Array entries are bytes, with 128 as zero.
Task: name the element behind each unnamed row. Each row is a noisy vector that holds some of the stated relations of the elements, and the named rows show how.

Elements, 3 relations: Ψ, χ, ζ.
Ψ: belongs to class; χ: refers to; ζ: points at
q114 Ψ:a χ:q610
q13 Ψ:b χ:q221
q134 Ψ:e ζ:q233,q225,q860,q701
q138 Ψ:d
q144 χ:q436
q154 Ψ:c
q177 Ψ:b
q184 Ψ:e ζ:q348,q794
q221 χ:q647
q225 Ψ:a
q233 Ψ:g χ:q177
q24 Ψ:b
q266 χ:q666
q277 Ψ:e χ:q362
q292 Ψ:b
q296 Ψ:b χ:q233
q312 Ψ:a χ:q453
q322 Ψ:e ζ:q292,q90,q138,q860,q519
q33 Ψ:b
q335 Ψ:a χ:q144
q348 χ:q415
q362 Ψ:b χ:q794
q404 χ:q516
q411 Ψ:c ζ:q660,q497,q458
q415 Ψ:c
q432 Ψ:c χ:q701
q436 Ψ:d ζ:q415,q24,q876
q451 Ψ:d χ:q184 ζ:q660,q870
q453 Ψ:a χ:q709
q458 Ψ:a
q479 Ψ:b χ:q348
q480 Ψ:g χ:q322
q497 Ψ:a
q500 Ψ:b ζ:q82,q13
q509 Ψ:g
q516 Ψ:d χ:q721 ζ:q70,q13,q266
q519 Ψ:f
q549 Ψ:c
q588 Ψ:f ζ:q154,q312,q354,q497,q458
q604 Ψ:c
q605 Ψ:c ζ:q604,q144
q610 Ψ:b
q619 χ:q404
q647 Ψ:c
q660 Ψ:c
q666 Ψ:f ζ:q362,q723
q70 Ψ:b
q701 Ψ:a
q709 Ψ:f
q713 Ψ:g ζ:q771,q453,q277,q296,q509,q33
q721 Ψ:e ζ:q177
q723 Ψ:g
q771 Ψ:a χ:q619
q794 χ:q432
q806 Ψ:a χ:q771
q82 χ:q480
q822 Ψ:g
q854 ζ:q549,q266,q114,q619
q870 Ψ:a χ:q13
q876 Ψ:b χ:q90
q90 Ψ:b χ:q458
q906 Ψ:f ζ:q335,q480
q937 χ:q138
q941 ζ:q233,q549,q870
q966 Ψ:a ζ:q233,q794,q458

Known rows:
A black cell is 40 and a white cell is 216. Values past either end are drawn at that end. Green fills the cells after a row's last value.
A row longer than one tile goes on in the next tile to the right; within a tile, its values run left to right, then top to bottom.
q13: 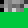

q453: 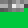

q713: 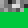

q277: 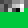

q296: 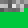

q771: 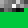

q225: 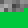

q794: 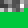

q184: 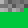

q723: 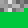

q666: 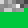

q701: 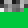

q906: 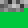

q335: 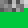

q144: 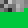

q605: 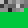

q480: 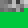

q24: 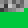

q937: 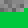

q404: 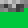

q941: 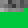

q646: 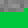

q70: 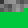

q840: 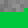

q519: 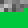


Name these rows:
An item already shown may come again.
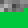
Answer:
q225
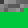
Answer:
q549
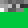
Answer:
q322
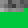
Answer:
q941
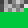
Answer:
q221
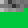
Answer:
q966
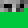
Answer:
q516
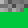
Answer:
q184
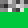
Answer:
q362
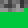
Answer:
q854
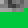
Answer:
q451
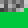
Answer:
q876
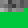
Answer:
q941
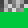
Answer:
q647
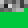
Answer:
q436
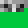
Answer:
q721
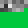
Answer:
q415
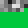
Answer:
q713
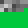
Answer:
q860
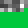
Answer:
q794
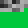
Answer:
q432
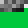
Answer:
q806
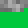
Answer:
q177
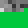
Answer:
q134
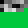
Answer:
q870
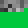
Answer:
q82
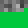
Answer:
q500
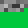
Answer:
q233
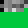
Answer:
q13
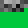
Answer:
q619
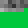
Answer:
q941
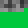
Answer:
q854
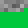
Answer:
q348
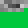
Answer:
q312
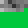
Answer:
q966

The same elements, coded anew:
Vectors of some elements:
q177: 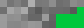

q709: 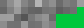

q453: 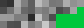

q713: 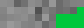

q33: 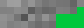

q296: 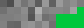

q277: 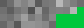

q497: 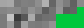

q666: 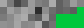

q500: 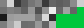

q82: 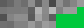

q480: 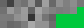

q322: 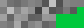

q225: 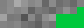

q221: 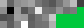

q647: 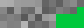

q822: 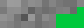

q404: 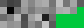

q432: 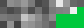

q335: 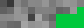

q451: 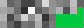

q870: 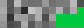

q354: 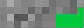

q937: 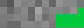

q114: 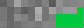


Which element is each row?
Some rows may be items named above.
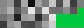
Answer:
q966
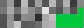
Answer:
q184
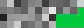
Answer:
q500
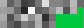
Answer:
q451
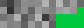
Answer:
q771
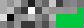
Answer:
q941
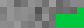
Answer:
q713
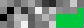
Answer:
q13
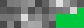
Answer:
q362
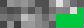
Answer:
q432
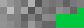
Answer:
q415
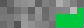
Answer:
q277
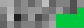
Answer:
q458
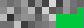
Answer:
q134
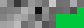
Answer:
q721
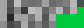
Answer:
q870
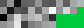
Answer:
q516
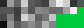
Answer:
q794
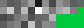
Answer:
q348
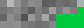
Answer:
q70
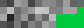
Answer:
q233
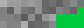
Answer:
q647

